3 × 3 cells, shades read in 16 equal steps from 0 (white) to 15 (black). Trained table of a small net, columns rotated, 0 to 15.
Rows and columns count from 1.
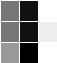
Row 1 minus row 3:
2 -1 0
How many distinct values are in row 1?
3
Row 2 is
8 14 1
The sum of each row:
22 23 21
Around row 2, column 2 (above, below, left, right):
14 15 8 1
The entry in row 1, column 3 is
0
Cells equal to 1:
1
